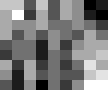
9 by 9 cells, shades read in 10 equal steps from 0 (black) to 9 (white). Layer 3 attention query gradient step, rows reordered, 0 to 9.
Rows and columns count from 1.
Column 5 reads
3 3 4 5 5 4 4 4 4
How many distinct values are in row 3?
4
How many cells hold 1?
6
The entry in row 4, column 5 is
5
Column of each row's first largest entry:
1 2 1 1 8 9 8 9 8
